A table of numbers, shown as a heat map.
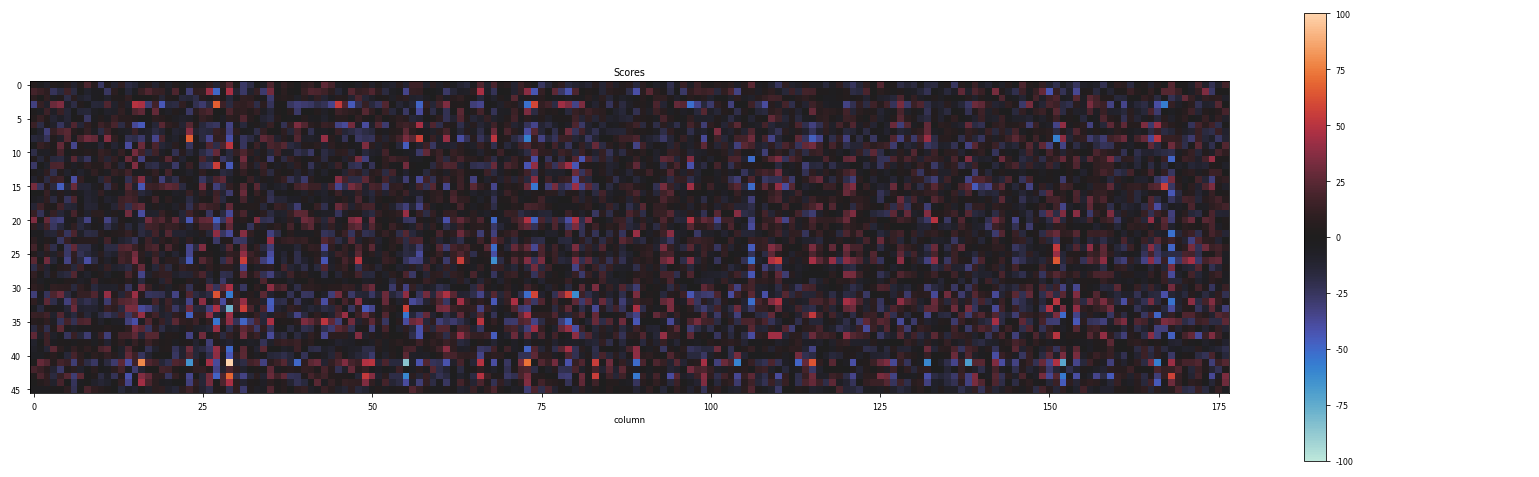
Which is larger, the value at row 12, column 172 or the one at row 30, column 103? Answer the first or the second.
the second
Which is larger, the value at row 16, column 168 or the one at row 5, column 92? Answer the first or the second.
the second
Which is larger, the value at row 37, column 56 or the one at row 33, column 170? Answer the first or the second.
the second
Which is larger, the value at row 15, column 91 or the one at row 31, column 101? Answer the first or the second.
the second
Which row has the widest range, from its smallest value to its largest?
41
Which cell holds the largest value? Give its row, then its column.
41, 29
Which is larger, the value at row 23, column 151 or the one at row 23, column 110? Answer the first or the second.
the second
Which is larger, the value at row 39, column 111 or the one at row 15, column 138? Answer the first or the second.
the second
